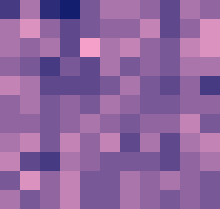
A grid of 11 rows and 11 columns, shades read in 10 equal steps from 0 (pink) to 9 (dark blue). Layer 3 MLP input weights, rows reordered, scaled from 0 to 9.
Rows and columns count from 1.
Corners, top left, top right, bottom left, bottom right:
7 4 3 5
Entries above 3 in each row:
7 7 4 8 8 9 9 4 8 7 8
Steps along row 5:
up up same same down down up up down up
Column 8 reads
4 2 4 4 5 5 4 3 5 4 4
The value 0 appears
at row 3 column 5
